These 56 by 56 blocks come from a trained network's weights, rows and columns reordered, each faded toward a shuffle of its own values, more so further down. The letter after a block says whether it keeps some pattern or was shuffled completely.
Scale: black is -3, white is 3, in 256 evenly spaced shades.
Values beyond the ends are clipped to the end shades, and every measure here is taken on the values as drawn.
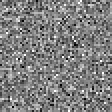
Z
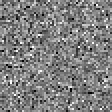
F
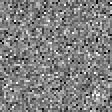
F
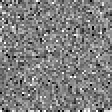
F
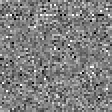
F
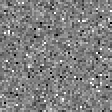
Z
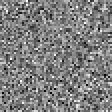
Z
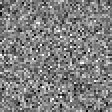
F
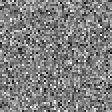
F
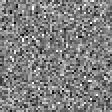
F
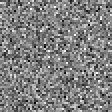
Z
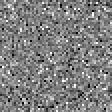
Z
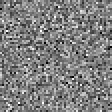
Z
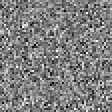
F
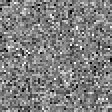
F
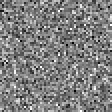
F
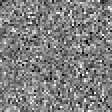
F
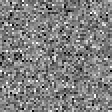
F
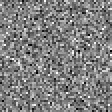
Z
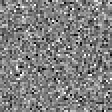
Z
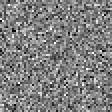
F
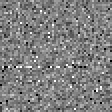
F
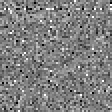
F
